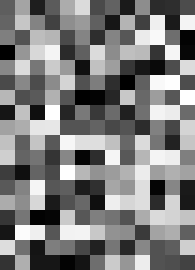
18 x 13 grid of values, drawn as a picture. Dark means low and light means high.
There is no overall slope. The middle right is the ninth with the highest average. The values spread evenly over their range.
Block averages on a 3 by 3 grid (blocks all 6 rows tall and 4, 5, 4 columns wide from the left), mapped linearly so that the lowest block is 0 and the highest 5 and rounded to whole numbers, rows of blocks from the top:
2 0 1 / 2 1 5 / 0 1 2
